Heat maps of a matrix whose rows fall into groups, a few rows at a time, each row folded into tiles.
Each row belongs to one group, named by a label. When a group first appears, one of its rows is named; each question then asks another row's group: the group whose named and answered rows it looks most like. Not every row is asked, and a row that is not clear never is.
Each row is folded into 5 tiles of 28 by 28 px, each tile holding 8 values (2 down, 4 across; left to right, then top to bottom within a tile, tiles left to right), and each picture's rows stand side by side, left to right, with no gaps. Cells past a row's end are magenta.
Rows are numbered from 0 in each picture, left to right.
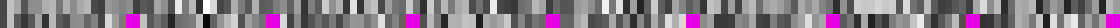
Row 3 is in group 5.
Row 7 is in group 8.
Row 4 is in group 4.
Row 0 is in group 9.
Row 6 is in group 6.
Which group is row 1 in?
8
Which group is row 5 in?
9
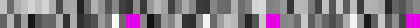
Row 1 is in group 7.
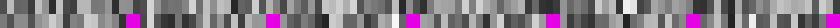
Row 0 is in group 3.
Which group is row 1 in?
9
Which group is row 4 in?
8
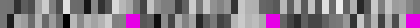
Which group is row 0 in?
8
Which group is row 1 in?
9
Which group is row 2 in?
4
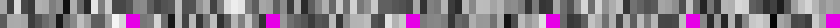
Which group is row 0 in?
4
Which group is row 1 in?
3
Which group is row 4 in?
7
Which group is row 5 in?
7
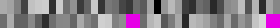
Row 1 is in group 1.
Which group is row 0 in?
4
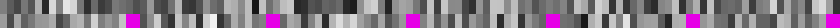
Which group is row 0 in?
8
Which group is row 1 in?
3
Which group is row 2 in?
1
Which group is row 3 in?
3
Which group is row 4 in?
7
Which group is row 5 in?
5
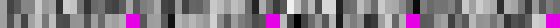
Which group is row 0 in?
8
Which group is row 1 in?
3
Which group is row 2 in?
9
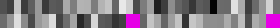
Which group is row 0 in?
3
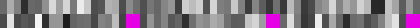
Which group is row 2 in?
9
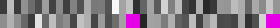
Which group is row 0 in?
5
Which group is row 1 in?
1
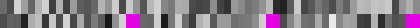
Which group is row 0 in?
7
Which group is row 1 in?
7
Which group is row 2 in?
3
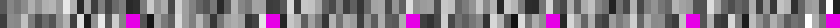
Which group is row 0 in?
6
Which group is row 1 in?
7
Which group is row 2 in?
1
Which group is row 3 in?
6
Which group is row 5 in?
9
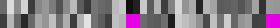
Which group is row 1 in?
8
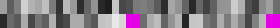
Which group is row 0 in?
6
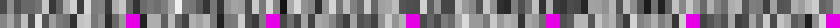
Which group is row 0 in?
5
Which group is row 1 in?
1
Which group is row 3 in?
8
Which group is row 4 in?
8
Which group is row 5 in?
7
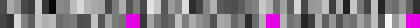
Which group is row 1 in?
5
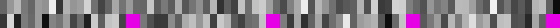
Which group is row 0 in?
9
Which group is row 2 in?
7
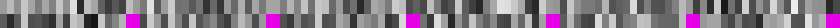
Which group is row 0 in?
6
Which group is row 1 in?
1
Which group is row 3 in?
3
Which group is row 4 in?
5
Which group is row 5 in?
4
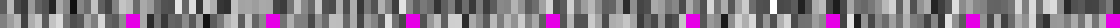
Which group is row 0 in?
1
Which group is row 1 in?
8
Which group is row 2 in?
3
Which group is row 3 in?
1
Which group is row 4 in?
1
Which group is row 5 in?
5
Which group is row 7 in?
8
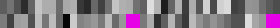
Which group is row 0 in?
8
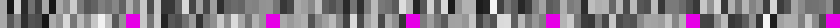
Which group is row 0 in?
4
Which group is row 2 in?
3
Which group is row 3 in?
5
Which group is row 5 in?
4
